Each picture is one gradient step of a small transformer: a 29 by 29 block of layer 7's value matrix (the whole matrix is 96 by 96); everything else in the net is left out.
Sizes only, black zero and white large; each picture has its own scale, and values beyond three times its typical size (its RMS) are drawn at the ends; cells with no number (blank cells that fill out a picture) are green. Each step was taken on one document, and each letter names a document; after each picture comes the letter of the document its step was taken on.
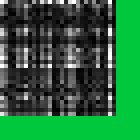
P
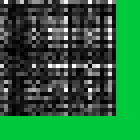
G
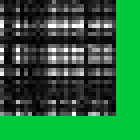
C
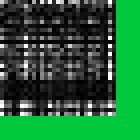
P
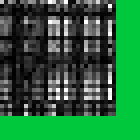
G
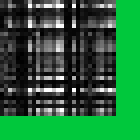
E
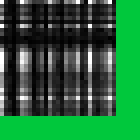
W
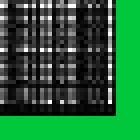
P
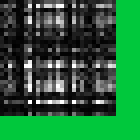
E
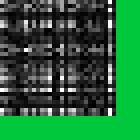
P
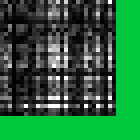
G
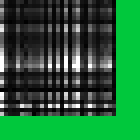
W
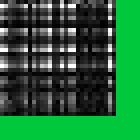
P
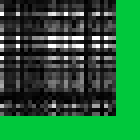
C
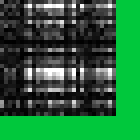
E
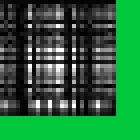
E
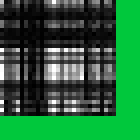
C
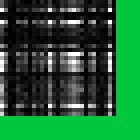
W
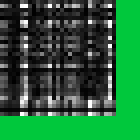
P
